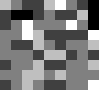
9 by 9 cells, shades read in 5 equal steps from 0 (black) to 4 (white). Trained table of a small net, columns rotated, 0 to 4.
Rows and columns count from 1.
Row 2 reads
1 0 0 1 2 1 1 3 0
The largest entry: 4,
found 6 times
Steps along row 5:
down same up down down up same up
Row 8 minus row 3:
1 0 -1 1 0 1 -2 0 2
